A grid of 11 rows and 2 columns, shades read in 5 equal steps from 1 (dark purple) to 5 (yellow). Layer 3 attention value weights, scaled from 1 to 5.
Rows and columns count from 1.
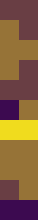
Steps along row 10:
up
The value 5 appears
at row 7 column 1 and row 7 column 2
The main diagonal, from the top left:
2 2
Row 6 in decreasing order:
3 1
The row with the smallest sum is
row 11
